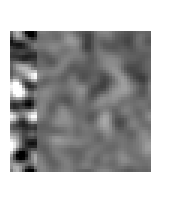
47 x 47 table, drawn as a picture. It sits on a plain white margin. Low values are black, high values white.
The halves do not mirror each other. The texture is blotchy. No overall slope runs across the table. The ninth with the highest average is the middle left. A vertical seam about 20% of the way across splits the table, and the right part is calmer.
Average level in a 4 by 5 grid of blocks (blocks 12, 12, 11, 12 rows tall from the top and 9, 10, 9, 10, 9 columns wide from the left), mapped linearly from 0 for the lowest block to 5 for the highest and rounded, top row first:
0 3 2 2 1 | 5 3 2 3 2 | 2 3 2 3 3 | 2 3 3 3 3
